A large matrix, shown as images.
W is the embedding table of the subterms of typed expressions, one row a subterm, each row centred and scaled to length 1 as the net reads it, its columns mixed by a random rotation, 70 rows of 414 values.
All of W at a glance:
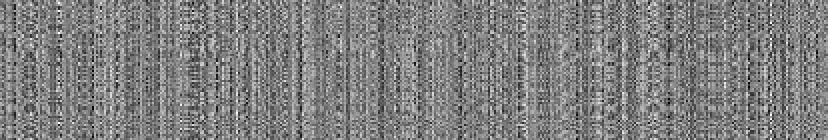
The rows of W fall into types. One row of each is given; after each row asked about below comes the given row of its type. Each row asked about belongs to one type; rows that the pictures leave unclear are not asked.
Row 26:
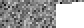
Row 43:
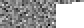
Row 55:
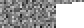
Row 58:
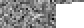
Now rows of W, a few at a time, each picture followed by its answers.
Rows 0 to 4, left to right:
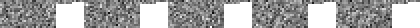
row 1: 43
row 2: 43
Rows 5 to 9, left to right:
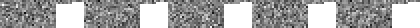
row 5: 43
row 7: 58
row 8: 55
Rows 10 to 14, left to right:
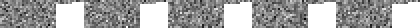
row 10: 43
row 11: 43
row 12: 55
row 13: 58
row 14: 55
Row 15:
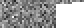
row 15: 55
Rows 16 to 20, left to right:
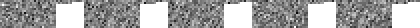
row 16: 43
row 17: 26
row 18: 26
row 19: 43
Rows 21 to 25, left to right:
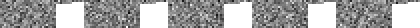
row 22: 43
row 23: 58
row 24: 58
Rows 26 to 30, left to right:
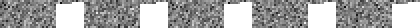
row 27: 55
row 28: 26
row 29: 43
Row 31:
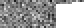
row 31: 58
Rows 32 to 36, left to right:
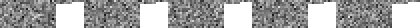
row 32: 58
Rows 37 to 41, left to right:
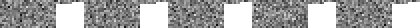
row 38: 55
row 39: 43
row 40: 58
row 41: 43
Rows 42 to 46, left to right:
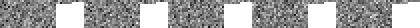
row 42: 26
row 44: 55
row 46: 58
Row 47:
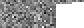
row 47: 58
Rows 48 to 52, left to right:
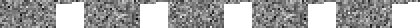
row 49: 58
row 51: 58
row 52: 55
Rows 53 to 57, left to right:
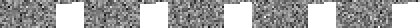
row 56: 55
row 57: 43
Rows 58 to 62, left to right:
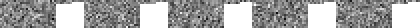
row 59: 58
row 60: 26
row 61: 43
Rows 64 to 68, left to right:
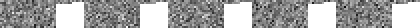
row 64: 55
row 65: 58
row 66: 58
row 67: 26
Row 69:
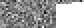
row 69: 43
